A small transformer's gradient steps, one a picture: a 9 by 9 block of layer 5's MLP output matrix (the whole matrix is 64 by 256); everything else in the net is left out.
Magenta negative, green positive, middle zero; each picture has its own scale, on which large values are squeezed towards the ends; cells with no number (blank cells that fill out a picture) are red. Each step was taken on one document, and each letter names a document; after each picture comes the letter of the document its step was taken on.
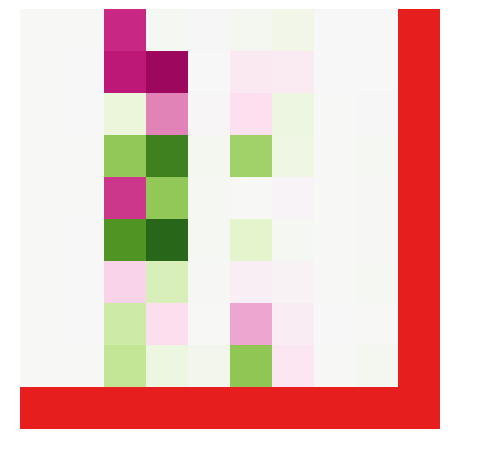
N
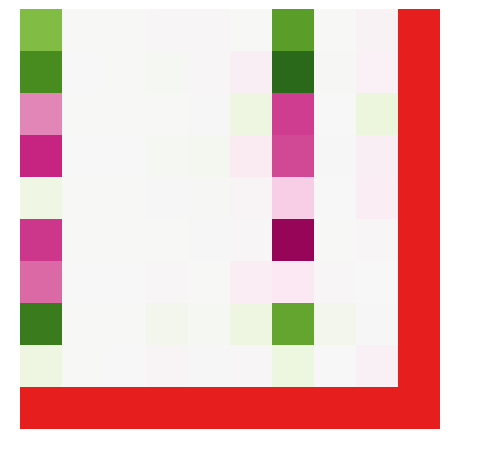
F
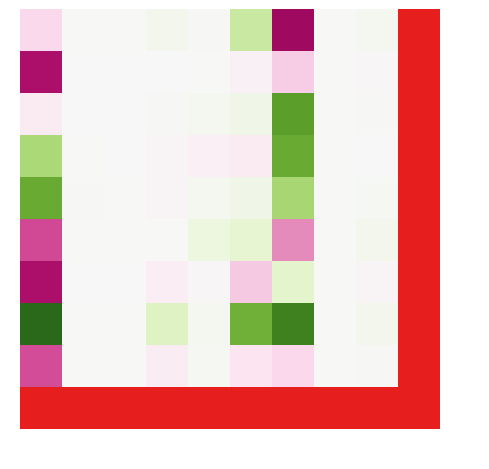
F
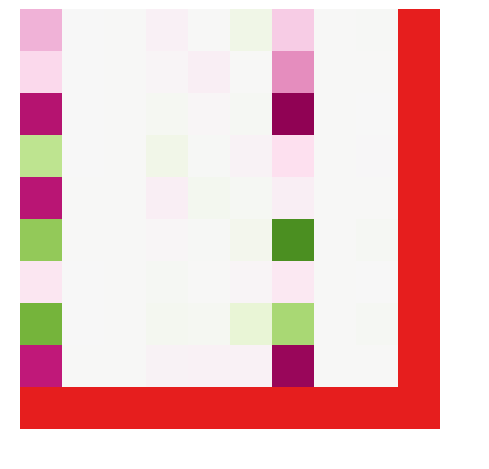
F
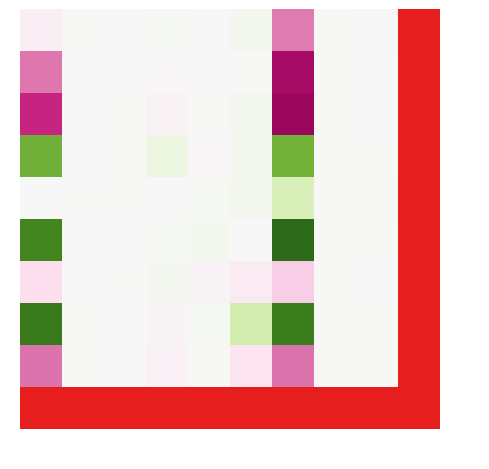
F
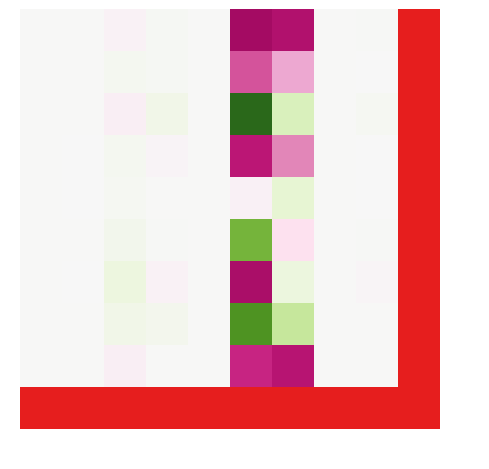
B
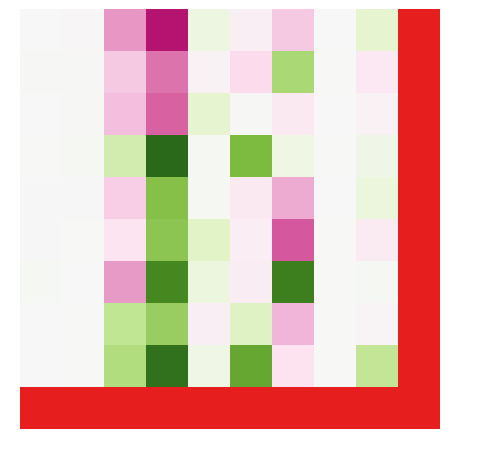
N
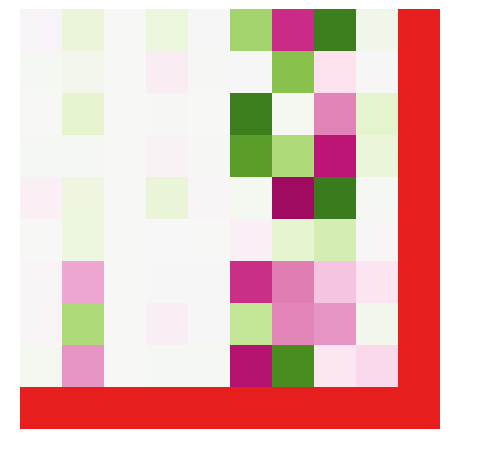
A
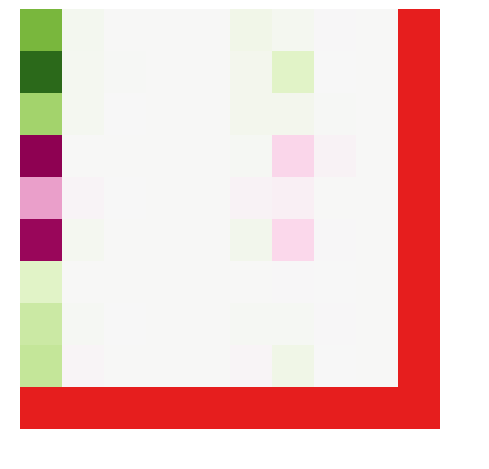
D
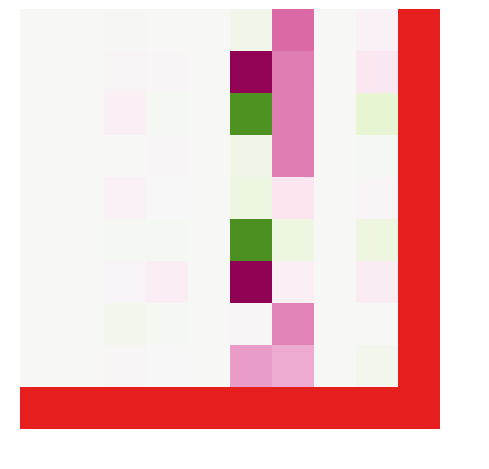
B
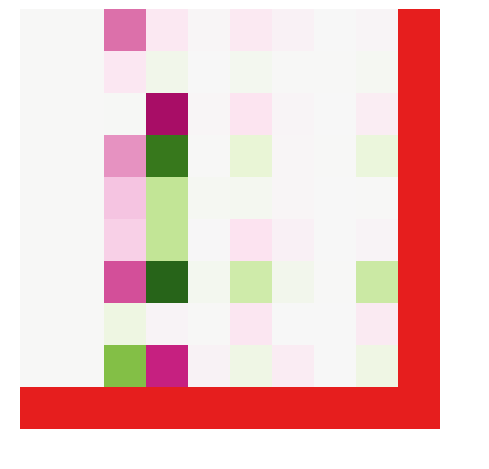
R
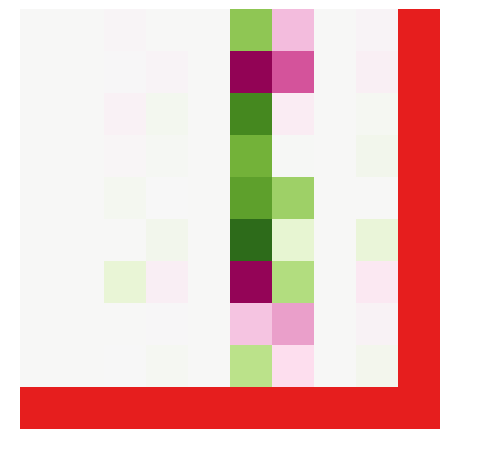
B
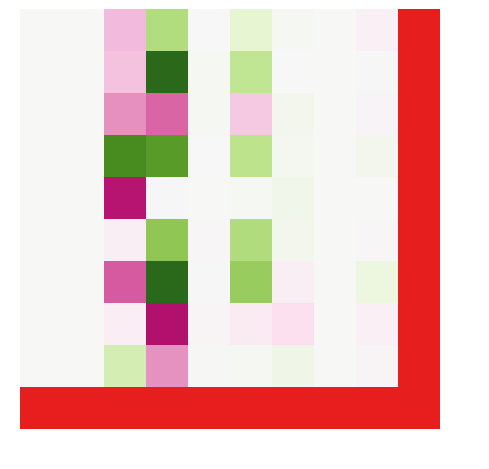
R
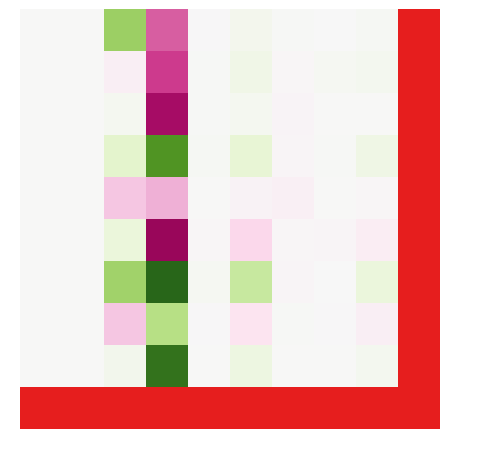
R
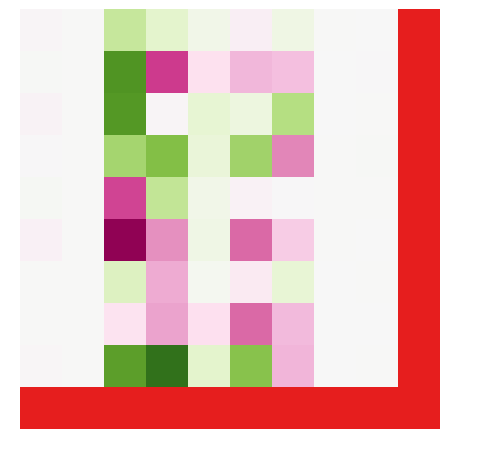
N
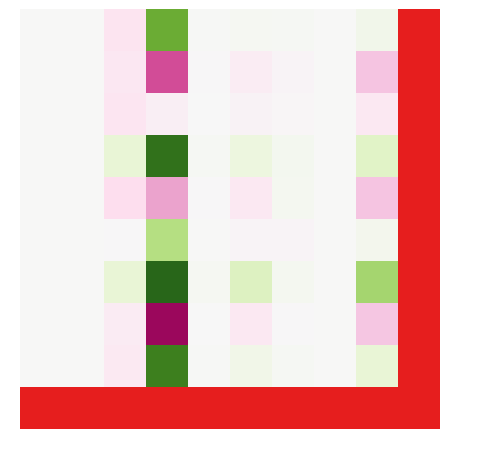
R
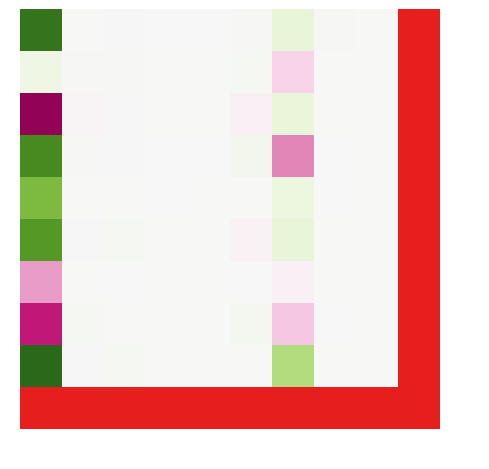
D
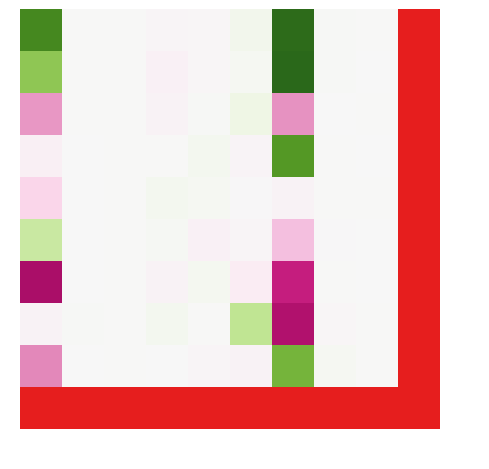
F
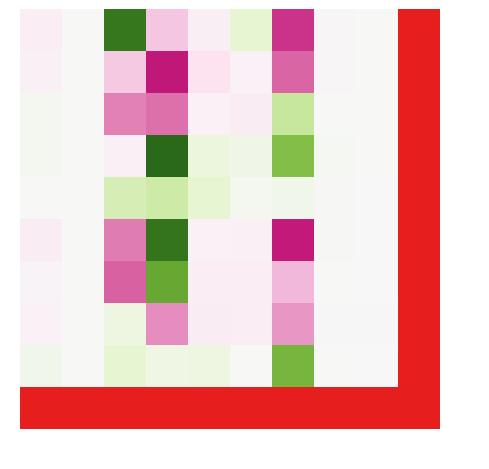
N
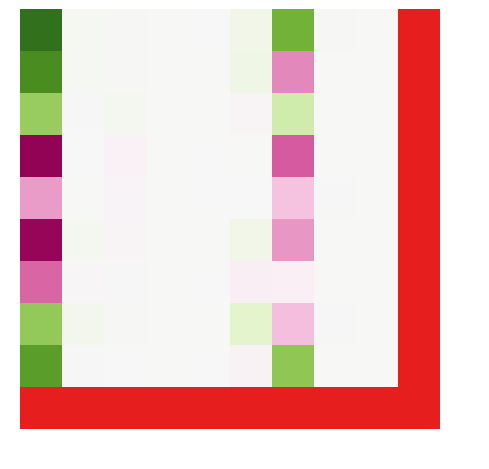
D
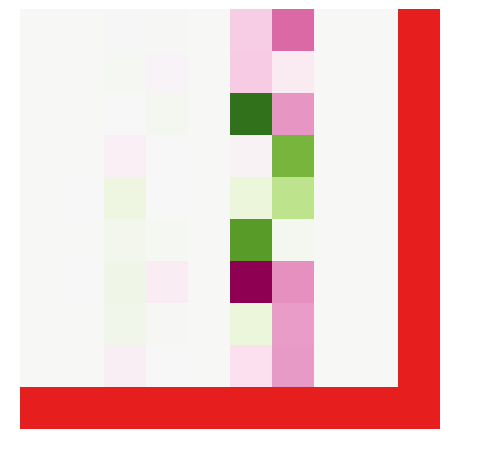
B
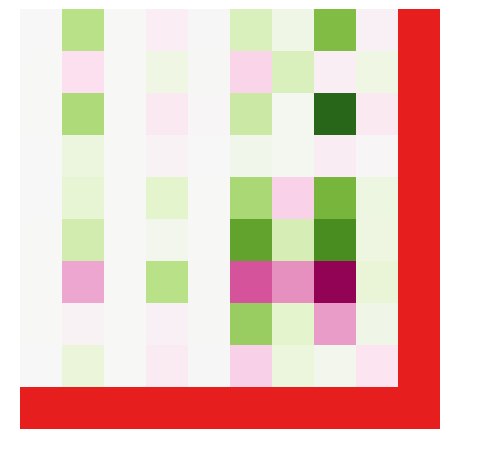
A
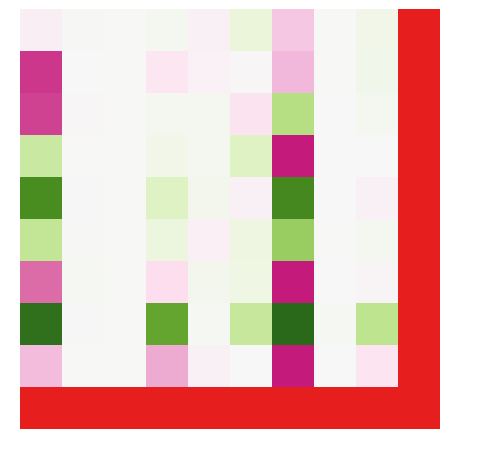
F
